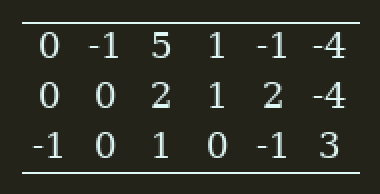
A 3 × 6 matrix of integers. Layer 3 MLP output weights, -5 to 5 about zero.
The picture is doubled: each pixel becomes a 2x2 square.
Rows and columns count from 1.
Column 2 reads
-1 0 0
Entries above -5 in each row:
6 6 6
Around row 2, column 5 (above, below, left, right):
-1 -1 1 -4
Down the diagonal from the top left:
0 0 1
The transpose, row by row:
0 0 -1 / -1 0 0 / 5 2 1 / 1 1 0 / -1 2 -1 / -4 -4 3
